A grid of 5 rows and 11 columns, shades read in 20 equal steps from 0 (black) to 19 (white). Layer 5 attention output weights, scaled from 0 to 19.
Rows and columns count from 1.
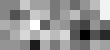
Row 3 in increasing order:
5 7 7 8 11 11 12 12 13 15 19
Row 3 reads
13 12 15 19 7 12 11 7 5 11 8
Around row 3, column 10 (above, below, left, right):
10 6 5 8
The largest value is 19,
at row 3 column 4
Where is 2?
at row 5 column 4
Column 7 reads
11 12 11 16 13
